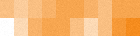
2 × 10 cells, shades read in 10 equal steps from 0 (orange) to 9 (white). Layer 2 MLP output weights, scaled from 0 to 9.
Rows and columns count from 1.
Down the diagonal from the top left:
4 6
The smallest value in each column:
4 5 3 2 2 2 3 4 1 0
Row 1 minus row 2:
-5 -1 1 1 0 -2 -3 0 1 2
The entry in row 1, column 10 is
2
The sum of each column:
13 11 7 5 4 6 9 8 3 2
